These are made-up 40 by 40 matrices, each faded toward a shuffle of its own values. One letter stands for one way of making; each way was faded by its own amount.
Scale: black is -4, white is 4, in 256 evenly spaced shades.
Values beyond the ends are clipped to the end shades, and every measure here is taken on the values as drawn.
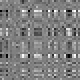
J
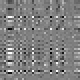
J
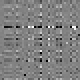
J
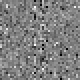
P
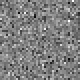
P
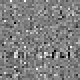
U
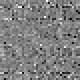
U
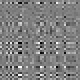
J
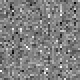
P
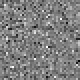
P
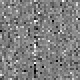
P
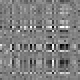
J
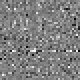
U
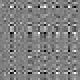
J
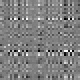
J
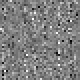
P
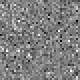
P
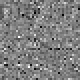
U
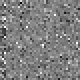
P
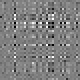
J
